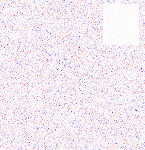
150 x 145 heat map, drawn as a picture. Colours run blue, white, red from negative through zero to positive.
The top right is the smoothest part. An odd patch, calmer than its surroundings, sits in the top right. A few values lie far out on both sides of the bulk. There is no overall slope.
